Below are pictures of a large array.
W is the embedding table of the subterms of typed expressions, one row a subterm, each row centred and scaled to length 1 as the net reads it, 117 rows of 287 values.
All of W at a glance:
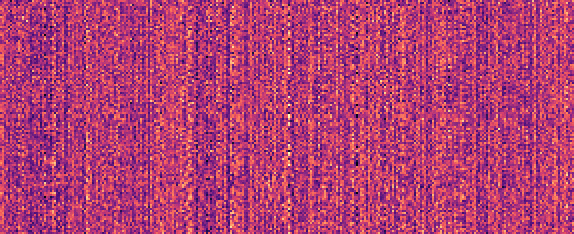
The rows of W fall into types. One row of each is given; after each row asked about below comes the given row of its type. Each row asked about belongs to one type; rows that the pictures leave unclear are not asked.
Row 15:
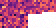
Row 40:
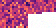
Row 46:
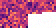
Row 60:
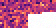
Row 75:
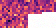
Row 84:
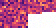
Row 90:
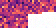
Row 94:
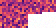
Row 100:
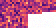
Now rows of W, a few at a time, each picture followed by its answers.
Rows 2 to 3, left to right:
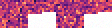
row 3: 15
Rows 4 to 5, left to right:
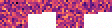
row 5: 46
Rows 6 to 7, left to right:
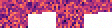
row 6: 46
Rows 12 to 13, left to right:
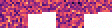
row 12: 100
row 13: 94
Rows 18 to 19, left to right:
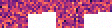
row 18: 90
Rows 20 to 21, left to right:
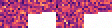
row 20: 84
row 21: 100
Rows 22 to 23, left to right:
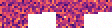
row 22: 94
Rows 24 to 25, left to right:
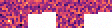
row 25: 94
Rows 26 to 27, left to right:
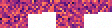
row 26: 90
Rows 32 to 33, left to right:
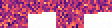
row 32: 90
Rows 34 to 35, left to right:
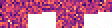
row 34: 100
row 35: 40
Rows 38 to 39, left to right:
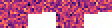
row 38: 60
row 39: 100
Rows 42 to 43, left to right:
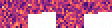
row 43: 46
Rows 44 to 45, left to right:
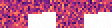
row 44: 75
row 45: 94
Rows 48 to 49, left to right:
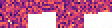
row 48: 100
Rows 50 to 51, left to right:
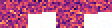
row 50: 100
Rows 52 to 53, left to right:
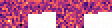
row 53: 46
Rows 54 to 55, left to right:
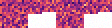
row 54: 94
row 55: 94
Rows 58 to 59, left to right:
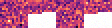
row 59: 84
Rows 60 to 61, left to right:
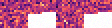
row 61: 100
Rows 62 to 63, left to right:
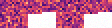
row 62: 100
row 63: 60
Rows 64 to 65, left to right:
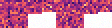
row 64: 60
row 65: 94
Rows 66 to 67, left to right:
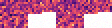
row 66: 60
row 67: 90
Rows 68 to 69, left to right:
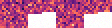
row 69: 90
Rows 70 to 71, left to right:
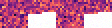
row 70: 15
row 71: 75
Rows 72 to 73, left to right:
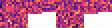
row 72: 100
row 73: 94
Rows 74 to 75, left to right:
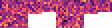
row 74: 90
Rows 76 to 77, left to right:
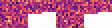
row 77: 94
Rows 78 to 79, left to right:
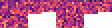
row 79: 40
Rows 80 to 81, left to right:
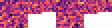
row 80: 60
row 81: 60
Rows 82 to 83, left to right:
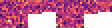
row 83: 90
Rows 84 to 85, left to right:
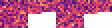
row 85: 90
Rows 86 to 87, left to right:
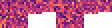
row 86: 40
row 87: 90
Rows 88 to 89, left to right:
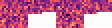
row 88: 75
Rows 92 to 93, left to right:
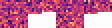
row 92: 60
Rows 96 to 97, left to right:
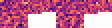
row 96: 60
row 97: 60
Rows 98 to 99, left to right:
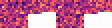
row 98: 15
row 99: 15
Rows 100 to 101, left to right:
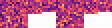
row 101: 90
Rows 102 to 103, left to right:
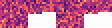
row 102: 40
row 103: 46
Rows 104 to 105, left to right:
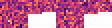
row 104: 94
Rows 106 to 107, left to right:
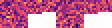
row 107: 60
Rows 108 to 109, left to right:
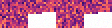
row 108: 40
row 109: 40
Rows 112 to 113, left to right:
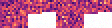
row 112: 84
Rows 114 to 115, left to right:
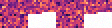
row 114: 15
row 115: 84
